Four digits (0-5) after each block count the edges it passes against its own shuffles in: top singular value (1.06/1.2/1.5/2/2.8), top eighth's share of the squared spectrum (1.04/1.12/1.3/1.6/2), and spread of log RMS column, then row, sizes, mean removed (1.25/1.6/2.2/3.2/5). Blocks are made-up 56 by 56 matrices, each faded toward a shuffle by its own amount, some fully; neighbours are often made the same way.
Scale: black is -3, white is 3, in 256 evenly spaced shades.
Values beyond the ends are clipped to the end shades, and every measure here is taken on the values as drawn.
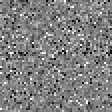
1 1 0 1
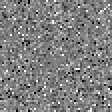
0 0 0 0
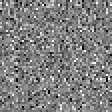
3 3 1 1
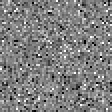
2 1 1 0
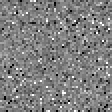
1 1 0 0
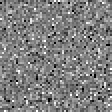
2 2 0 0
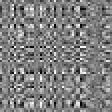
5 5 4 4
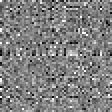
4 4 2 2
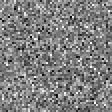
0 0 0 0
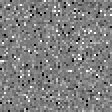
1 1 0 0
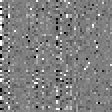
4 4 3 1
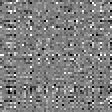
4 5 3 3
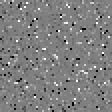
0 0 0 0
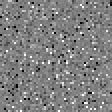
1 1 0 0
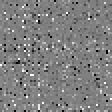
3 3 1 1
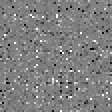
2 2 1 0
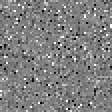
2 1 0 0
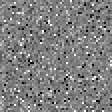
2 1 0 0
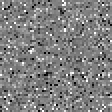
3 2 0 1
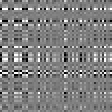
5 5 4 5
